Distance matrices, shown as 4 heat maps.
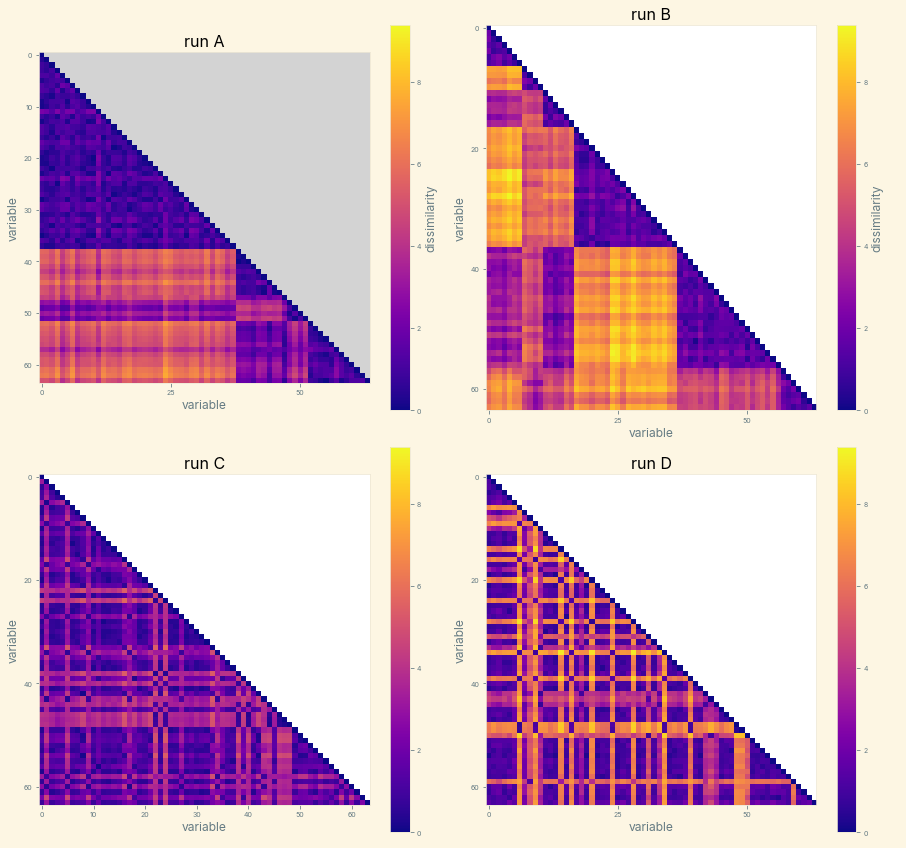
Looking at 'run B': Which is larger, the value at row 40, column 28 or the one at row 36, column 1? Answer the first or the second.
the first
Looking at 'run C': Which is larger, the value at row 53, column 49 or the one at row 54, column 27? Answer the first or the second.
the second
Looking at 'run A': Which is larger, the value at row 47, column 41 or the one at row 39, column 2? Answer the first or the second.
the second
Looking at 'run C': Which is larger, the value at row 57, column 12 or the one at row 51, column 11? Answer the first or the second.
the second
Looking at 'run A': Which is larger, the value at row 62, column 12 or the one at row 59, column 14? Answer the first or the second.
the first
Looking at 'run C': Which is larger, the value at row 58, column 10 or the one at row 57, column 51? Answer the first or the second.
the first
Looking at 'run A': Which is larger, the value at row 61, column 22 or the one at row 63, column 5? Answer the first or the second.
the first
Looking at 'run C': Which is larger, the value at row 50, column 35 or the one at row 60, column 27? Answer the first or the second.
the first
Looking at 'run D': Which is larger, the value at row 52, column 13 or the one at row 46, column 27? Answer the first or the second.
the second
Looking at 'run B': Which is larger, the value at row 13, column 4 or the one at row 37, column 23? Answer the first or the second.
the second
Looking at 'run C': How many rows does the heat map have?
64
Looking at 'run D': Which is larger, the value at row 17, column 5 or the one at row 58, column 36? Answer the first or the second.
the first
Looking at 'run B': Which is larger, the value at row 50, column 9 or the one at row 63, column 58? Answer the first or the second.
the first
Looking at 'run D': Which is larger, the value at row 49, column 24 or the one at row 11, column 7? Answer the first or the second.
the second
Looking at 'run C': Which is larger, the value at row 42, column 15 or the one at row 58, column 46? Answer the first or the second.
the second
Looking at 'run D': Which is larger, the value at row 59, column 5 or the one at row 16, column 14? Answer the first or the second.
the second
